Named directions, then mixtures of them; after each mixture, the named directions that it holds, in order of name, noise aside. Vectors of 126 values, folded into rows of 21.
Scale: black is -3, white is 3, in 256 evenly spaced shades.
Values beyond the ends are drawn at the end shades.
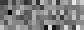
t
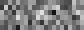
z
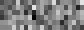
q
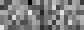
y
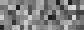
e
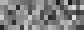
e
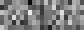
y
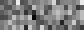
q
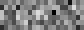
e, z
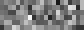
e, q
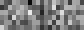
y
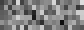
q, z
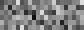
q, z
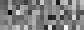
e, t
